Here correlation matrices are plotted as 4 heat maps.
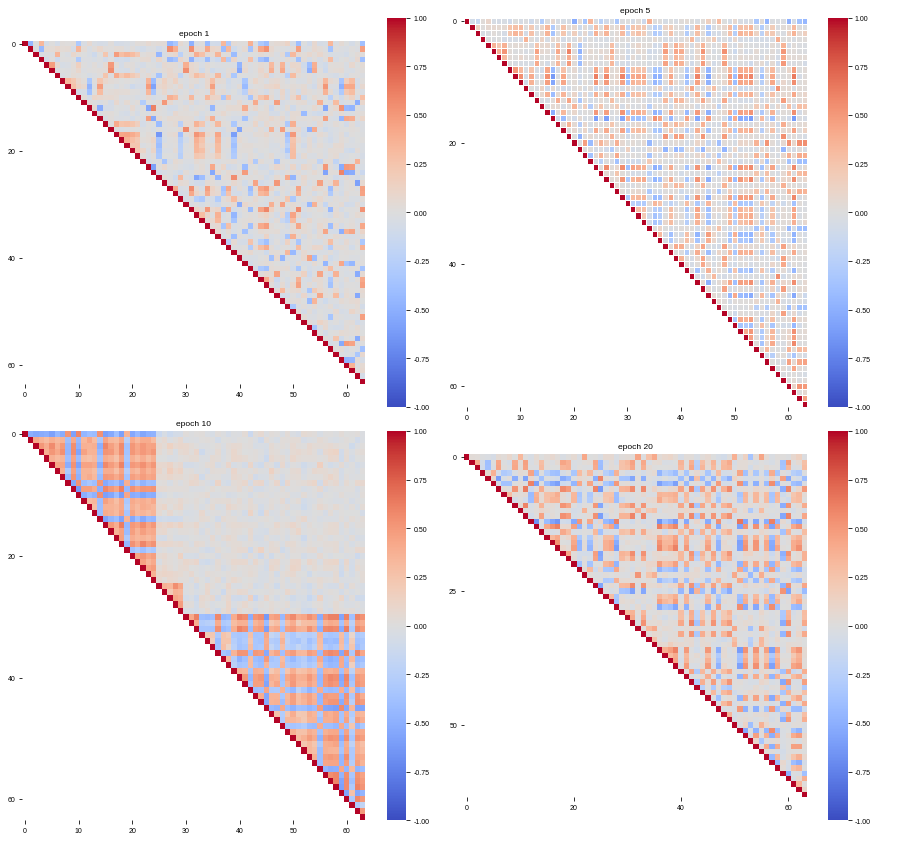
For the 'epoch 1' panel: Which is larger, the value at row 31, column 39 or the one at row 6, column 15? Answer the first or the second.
the second
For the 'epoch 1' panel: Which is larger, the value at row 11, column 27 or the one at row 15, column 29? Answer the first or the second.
the first
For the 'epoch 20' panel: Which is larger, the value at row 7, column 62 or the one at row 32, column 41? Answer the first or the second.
the first
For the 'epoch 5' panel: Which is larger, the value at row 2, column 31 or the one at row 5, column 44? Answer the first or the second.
the second
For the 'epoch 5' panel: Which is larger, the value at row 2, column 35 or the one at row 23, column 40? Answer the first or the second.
the second
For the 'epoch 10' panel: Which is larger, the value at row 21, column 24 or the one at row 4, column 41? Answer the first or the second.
the first
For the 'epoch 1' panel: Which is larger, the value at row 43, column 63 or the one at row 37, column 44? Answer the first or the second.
the first
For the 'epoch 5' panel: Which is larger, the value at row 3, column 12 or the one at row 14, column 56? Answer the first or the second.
the second
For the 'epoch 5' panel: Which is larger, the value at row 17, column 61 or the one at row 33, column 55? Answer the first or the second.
the first
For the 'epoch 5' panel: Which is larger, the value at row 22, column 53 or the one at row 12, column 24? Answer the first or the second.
the second
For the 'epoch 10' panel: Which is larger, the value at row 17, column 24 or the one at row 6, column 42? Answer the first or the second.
the first
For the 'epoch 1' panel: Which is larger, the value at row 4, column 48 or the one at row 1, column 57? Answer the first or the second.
the first
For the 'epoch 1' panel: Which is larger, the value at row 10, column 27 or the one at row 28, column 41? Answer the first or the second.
the first
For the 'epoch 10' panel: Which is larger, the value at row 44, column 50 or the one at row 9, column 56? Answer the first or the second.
the first
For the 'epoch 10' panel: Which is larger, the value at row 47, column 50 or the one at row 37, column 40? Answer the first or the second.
the first
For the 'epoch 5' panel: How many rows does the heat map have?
64
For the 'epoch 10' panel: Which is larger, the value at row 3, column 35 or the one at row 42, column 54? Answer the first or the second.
the first
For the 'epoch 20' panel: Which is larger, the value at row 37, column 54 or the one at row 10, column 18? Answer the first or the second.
the first
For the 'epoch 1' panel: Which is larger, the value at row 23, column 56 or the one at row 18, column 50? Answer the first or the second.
the first
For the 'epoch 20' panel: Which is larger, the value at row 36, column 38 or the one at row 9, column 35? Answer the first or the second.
the first
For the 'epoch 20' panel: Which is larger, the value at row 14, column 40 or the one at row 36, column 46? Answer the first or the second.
the first
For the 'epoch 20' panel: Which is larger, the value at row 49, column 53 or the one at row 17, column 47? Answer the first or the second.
the first
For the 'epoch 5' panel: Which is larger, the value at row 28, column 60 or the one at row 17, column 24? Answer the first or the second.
the first
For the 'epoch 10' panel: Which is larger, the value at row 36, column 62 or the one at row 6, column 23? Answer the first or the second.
the first
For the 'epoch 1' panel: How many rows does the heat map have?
64
